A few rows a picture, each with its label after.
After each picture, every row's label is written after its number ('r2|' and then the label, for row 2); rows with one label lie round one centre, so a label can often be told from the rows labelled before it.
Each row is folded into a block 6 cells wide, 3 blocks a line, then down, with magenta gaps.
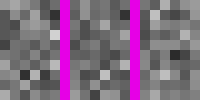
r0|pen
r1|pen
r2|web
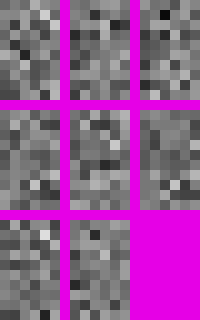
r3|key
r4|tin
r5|tin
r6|pen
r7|web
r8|pen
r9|key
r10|tin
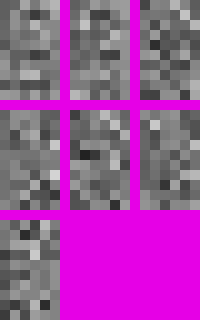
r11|web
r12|web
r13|key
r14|pen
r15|key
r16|pen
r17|tin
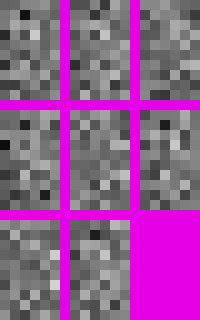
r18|tin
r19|tin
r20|pen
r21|tin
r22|pen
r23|tin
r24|pen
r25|tin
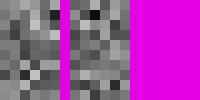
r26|pen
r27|tin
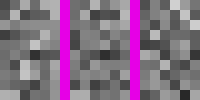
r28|web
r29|web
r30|key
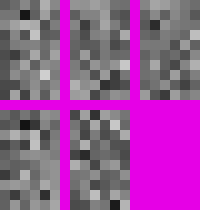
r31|tin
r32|pen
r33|pen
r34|tin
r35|key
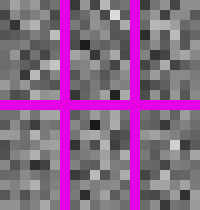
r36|pen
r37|key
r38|tin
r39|web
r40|tin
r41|tin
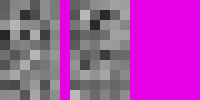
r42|tin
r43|web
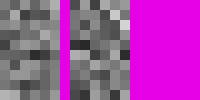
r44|web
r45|key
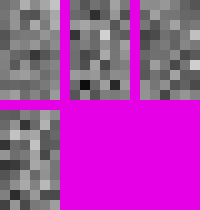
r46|web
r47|tin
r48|pen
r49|tin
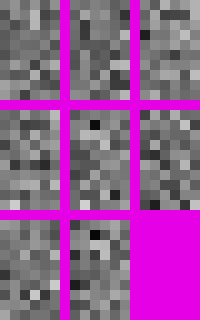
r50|pen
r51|pen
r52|web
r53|web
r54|tin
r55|key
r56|pen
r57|tin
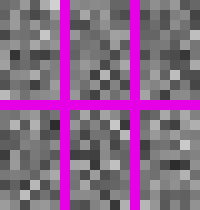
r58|web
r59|pen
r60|pen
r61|pen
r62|key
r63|web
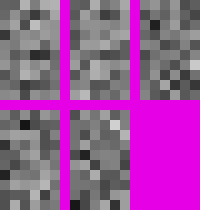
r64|web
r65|web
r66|pen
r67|tin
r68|key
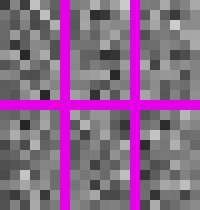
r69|key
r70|web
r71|web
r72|tin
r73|pen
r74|tin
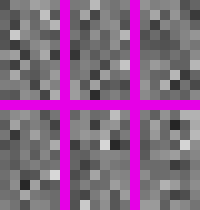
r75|key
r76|pen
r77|pen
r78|pen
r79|tin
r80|web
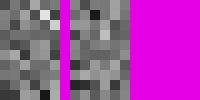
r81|key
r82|tin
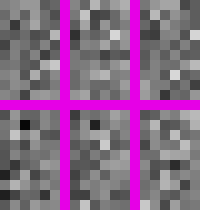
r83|pen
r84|web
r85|pen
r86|tin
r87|tin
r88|web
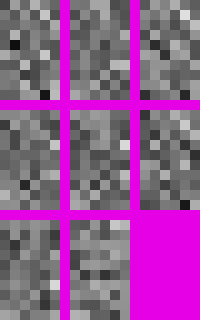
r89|key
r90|pen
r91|key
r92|pen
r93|pen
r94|key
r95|pen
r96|web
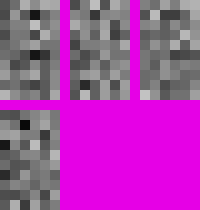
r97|web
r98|tin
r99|web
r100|tin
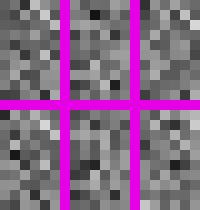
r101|key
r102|tin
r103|key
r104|key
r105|tin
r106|web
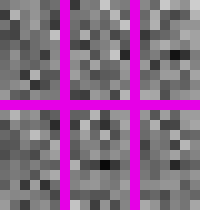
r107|pen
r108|key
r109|web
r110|pen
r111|web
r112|web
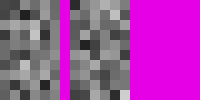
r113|tin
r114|key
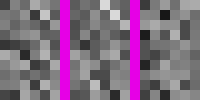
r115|key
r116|key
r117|tin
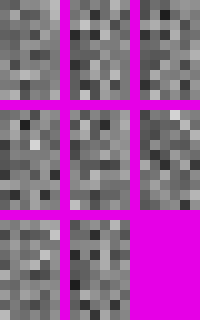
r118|web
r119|tin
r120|tin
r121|tin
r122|web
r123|key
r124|web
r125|tin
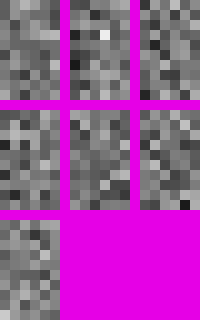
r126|pen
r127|tin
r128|key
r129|tin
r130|pen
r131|key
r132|web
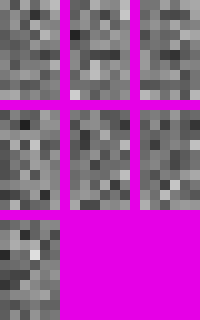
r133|web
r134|web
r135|web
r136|tin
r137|pen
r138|pen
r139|tin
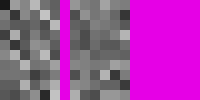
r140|key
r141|pen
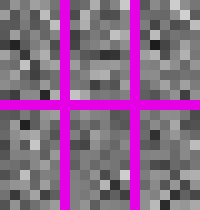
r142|key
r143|web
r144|key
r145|tin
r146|pen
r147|pen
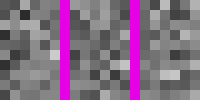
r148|tin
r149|pen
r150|web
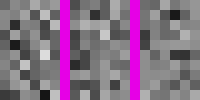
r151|key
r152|tin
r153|web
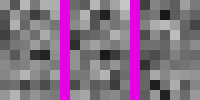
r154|web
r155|web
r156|tin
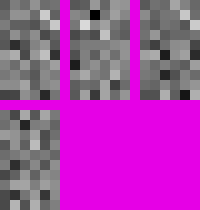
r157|key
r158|tin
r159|key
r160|tin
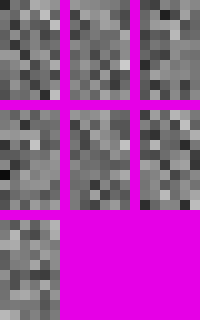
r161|key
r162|pen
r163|tin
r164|tin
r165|pen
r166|key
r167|web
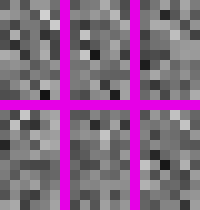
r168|key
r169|key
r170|tin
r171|web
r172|tin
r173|key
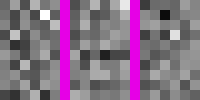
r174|key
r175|web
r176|tin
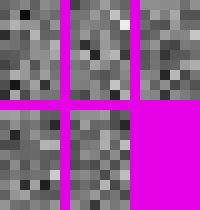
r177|tin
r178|key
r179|pen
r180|pen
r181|pen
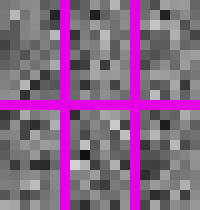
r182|pen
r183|tin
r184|tin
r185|web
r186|key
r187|tin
